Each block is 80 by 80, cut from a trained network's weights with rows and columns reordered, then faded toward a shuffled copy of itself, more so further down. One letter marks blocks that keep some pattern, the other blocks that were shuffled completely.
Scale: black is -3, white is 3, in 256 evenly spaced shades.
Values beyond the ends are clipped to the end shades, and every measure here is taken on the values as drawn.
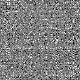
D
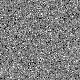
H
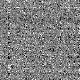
D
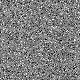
H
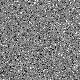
H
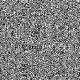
D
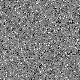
H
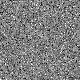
H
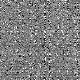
D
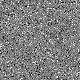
H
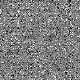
D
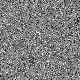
H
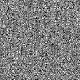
D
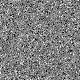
H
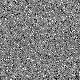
H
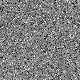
H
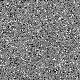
H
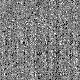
D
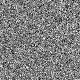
H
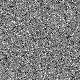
H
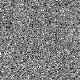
D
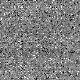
D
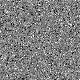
H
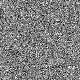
D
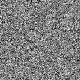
D
